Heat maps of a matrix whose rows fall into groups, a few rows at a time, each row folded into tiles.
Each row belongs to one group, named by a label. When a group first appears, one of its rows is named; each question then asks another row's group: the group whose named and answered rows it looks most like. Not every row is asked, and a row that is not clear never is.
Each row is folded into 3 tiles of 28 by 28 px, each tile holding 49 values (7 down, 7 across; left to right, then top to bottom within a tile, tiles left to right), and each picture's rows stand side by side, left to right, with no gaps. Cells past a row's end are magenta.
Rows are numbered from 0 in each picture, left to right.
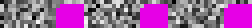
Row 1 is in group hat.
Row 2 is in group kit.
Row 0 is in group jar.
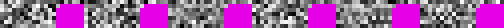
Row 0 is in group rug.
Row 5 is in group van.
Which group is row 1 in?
hat
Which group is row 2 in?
kit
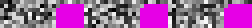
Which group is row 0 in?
hat
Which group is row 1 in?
hat
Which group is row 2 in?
hat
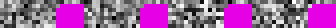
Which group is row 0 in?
rug
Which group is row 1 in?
kit
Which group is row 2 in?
rug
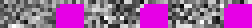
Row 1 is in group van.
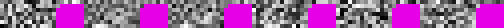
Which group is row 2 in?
jar
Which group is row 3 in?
hat
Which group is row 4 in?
hat
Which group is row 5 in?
rug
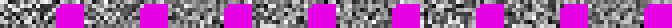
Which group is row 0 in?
van
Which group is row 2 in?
jar
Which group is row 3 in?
jar
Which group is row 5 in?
hat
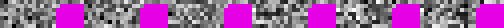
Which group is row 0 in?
kit
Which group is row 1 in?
jar
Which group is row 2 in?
van
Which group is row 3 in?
rug
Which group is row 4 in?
van
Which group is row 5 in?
hat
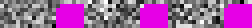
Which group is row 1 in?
van
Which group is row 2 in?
jar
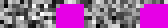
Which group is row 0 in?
rug
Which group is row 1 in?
kit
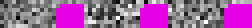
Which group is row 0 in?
jar
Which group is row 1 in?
rug
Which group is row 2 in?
kit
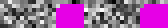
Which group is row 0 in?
rug
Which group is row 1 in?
van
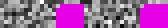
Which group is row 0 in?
rug
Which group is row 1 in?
kit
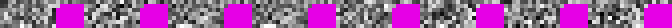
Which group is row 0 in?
kit
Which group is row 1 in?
hat
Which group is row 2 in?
jar
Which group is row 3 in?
jar
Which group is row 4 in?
hat
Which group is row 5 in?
rug
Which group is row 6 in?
kit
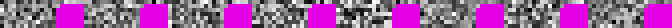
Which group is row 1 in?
van
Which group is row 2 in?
hat
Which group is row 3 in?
van
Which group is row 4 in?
rug
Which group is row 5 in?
van
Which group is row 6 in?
rug
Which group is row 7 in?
jar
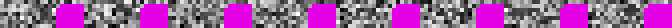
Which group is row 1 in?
van
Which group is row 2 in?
kit
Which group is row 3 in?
rug
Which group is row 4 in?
hat
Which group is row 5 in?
hat
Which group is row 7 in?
van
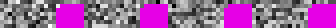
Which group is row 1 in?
jar
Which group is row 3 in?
hat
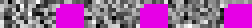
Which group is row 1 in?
kit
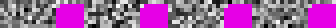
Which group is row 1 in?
rug
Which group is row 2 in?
rug
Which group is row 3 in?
kit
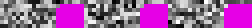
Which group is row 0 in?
van
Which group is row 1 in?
rug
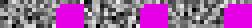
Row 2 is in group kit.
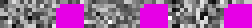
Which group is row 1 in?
van
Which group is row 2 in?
hat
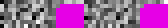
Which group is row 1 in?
jar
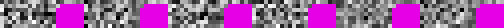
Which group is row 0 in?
hat
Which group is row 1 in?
jar
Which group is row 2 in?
hat
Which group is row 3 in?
hat
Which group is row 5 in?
jar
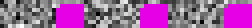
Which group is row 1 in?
rug
